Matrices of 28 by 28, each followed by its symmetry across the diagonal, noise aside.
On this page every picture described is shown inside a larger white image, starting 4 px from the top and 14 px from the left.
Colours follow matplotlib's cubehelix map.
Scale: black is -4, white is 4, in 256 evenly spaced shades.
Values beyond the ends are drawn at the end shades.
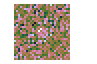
symmetric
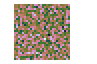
antisymmetric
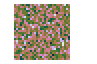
neither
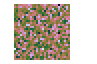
antisymmetric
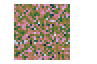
antisymmetric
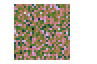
neither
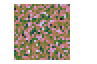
antisymmetric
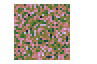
symmetric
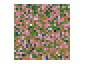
neither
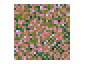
symmetric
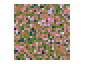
antisymmetric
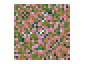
symmetric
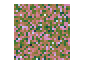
neither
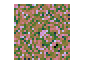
symmetric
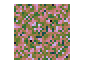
symmetric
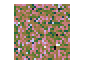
antisymmetric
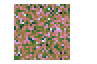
neither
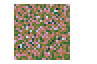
symmetric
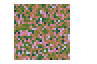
neither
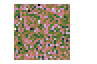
antisymmetric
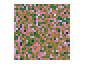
neither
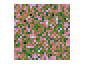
symmetric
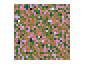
antisymmetric
